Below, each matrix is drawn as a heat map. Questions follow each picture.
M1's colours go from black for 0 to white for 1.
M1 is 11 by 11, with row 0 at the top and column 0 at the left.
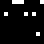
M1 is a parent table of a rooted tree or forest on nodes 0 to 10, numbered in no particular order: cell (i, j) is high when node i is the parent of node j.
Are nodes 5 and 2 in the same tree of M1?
no
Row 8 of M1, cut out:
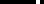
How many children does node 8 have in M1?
1
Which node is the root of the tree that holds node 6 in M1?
0
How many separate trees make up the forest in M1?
3
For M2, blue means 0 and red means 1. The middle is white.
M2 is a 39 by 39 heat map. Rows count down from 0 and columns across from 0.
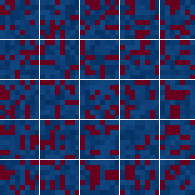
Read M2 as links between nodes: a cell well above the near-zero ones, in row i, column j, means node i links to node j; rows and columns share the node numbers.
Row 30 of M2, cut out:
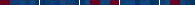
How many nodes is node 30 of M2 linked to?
8
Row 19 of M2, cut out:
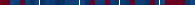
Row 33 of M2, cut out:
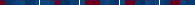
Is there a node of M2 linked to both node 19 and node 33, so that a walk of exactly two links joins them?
yes
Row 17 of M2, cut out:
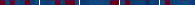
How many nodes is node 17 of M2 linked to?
10
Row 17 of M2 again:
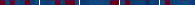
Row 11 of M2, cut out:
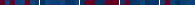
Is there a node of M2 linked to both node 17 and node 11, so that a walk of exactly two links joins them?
yes
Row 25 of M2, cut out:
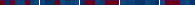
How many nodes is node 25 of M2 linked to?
12
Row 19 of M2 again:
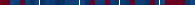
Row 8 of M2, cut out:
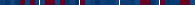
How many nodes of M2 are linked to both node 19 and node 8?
2
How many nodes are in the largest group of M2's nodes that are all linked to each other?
8
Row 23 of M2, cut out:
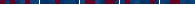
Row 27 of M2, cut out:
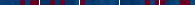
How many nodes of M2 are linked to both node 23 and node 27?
0
